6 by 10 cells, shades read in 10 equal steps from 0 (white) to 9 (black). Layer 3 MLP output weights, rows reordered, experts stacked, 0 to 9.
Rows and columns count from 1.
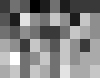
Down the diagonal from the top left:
7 8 4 2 2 5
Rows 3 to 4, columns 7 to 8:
5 2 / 2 4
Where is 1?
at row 2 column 3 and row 6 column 7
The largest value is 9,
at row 1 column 4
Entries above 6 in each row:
7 2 2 2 0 0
